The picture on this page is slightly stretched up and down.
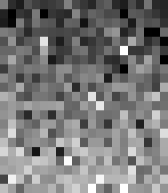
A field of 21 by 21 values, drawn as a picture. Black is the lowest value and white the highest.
There is an overall slope up to the bottom. The texture is fine-grained noise. There are no regular stripes. No single row or column stands out from its neighbours.
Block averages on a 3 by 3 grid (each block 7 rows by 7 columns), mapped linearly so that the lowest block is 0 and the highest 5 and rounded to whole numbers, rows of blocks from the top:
100
333
555
